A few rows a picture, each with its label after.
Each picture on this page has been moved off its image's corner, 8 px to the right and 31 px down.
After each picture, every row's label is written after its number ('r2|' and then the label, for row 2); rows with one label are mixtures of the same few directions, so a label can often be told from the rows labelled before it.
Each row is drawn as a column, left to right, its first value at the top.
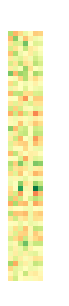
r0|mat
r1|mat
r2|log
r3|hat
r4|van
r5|log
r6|log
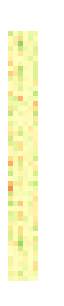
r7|log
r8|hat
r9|hat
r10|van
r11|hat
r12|van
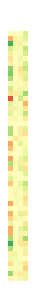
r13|hat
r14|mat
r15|hat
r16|van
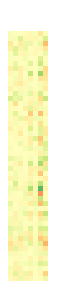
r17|hat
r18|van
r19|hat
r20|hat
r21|log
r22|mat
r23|log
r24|hat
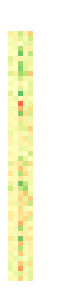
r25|log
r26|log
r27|van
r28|log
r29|mat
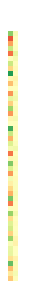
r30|mat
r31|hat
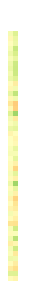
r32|van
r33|van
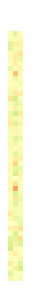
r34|hat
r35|log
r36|van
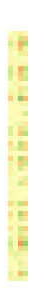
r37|hat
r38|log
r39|hat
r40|hat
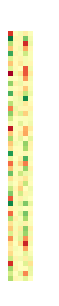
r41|mat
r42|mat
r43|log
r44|hat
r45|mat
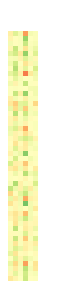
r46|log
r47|van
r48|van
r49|mat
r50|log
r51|van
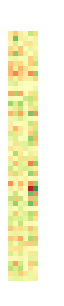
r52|van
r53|mat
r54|van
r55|hat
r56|log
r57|log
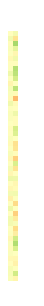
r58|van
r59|hat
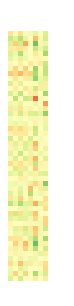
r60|mat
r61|hat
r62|mat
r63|hat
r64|log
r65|hat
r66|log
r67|van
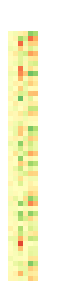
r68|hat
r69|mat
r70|hat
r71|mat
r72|mat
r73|mat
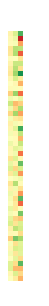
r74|van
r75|van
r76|mat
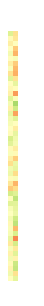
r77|log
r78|van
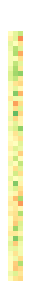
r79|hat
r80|van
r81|mat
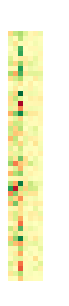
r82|log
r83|log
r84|van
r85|log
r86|log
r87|log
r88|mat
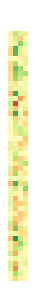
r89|van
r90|van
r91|hat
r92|log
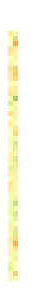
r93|van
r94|hat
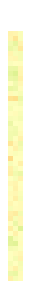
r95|hat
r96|hat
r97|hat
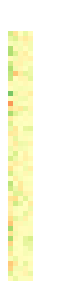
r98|van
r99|mat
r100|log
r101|mat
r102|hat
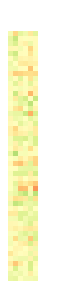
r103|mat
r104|mat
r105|log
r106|log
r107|van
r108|log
